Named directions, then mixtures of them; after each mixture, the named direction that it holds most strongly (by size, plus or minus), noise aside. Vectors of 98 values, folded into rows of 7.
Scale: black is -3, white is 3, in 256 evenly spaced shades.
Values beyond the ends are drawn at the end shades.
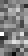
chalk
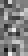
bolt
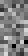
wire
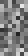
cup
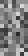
cup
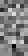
wire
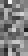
bolt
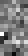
chalk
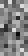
cup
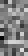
chalk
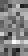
chalk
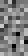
wire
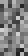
cup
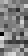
chalk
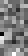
chalk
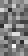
wire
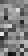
chalk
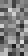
wire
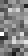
chalk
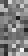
wire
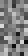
wire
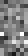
chalk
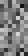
cup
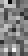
bolt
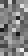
cup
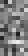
bolt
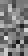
wire
